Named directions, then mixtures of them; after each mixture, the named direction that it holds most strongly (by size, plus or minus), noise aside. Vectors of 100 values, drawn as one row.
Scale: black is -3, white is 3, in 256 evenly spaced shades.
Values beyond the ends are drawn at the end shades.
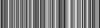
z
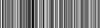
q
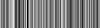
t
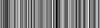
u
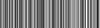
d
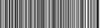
d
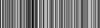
q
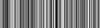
u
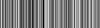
q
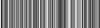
z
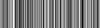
t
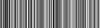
u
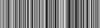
z
